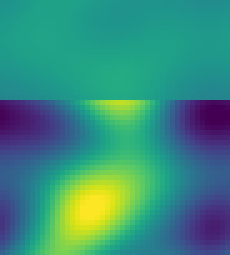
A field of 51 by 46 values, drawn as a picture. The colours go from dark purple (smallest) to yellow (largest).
There are no lone odd cells. The bottom middle is the ninth with the highest average. The histogram is bell-shaped. The top part is calmer, up to a seam about 40% of the way down.
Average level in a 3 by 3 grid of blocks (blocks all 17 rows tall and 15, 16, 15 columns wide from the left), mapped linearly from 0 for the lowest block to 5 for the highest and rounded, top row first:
333
040
350
